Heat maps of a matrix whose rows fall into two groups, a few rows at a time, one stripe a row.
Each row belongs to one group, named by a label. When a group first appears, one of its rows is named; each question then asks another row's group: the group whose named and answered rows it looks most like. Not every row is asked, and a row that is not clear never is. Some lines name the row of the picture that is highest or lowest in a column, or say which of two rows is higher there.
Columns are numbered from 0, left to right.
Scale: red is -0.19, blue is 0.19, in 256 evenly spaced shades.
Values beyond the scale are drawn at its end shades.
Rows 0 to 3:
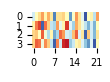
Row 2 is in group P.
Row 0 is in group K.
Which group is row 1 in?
K
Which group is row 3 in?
K
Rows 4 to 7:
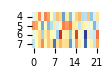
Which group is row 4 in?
K
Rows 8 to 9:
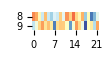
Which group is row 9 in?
K
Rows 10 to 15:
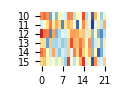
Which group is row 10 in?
P
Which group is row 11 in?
K
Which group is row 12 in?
P
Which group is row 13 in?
P
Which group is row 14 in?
P
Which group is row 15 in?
P
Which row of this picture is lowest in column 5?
11
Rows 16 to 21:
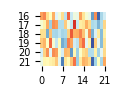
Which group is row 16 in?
P
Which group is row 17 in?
K
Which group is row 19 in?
P
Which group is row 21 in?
K
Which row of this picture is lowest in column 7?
16
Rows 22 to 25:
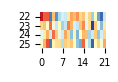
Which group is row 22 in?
P
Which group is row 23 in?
P
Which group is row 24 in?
K
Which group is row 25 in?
K
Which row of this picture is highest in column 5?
22
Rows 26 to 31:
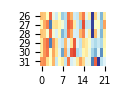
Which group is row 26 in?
P
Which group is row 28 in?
P
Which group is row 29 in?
K
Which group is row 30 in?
K
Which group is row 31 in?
P
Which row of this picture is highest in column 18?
30
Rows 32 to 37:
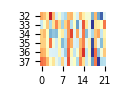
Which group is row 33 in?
K
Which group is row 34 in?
P
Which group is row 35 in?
P
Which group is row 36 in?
P
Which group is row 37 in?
P
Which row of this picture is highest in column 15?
34
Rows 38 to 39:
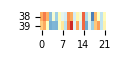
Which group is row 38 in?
P
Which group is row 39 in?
P
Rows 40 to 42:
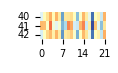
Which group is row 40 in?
K
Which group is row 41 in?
P
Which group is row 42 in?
K
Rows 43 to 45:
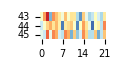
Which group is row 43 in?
K
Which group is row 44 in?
K
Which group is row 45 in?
K
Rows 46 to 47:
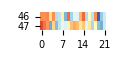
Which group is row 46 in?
P
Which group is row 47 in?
P
